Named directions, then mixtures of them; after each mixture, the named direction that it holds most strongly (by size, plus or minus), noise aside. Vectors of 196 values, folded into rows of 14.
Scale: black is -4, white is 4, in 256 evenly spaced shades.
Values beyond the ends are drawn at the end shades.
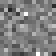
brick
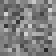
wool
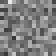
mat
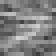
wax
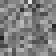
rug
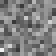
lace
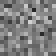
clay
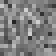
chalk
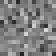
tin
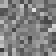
rug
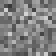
clay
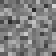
clay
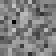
chalk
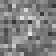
chalk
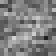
wax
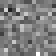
brick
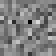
chalk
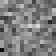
lace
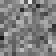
rug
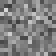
clay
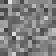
mat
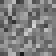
tin
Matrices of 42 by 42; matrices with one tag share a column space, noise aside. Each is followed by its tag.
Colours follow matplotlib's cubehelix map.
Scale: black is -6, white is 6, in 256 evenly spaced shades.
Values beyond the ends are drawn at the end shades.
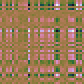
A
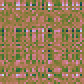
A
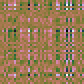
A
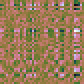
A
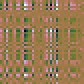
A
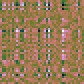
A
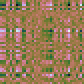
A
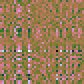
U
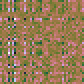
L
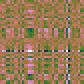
U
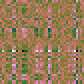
U
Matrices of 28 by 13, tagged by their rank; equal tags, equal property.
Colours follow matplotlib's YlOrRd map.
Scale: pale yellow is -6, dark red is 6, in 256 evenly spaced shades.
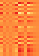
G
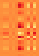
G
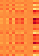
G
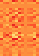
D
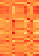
D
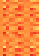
D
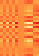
G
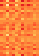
D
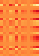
G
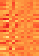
D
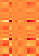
G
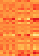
D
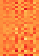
D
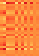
G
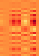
G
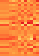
D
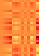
G
